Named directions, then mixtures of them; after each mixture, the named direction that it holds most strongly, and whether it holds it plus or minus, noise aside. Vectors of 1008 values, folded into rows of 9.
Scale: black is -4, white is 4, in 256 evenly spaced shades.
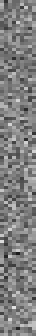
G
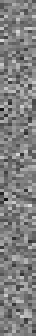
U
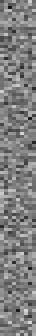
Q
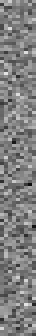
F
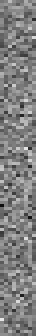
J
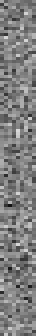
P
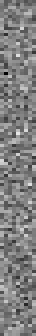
P, plus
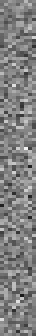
J, plus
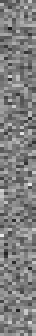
Q, plus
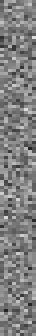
Q, plus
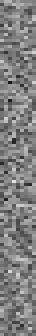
F, plus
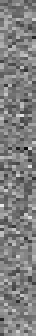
J, minus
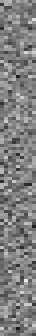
F, plus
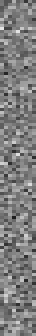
F, minus
